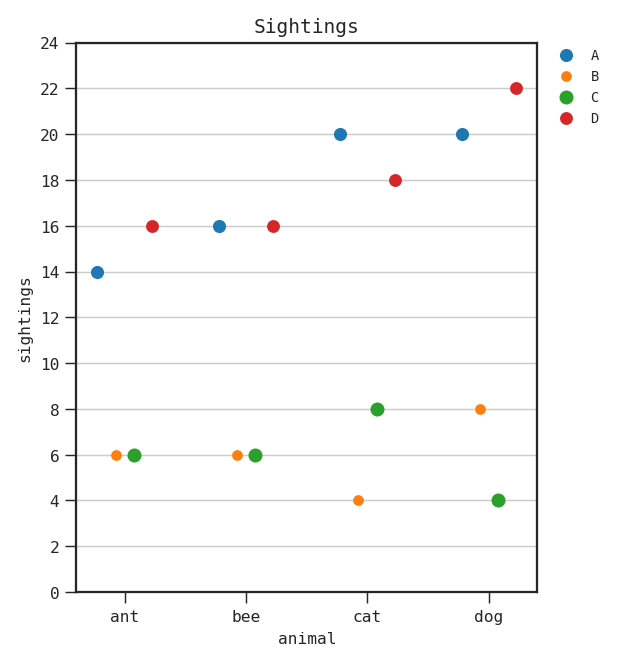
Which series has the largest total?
D
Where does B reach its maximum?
dog
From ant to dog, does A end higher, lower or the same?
higher
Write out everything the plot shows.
Title: Sightings
x-axis: animal, ticks ant bee cat dog
y-axis: sightings, ticks 0 2 4 6 8 10 12 14 16 18 20 22 24
Legend: A, B, C, D
Values:
A: 14 16 20 20
B: 6 6 4 8
C: 6 6 8 4
D: 16 16 18 22
